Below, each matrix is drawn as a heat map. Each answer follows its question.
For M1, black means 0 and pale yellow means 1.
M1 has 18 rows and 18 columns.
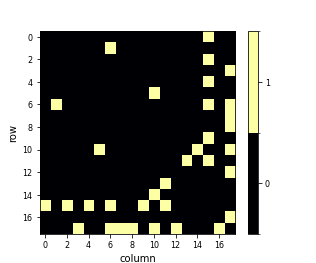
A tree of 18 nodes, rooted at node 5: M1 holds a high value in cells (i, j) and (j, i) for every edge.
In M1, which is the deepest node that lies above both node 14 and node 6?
10
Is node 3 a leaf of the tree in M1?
yes
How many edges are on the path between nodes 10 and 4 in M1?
4
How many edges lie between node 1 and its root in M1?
4
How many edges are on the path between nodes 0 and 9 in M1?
2
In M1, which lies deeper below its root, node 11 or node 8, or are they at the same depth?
node 11
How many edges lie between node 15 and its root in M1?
4
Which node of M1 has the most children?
17
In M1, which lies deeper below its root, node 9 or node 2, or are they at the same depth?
the same depth
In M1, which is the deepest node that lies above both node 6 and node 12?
17
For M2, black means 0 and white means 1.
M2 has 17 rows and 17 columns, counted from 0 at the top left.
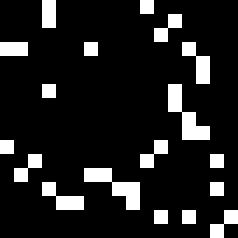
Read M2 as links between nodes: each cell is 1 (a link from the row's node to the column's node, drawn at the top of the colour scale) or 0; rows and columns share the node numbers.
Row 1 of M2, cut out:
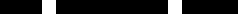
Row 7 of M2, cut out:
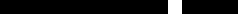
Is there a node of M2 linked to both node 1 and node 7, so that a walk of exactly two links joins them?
yes
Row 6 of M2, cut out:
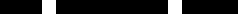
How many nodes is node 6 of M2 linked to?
2
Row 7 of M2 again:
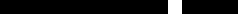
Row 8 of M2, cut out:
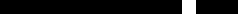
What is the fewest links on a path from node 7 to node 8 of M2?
5
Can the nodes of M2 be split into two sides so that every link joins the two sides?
yes
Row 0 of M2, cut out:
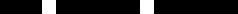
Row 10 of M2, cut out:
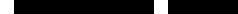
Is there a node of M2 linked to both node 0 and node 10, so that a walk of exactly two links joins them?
no
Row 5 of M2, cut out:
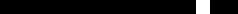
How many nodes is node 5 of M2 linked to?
1
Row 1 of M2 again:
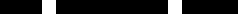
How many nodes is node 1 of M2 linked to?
2
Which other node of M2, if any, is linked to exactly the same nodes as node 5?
node 4
